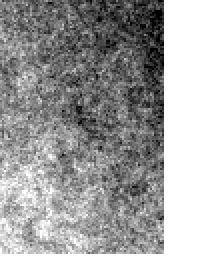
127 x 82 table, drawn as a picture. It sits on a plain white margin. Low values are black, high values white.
The ninth with the lowest average is the top right. No regular stripes run through it. The halves do not mirror each other. The values follow a bell shape. The field climbs toward the bottom left. The bottom left is the ninth with the highest average.
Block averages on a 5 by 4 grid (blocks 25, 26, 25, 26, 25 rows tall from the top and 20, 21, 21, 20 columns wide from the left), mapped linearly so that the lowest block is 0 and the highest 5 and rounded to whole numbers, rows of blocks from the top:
2 2 1 0 / 3 2 2 1 / 3 3 2 2 / 5 4 3 2 / 5 5 4 3
